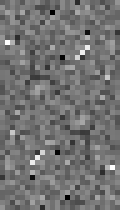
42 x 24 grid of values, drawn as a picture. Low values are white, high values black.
The grain is fine, like static. No regular stripes run through it. No row or column stands out. It looks the same turned upside down. No overall slope runs across the table. The distribution is heavy-tailed on both sides.
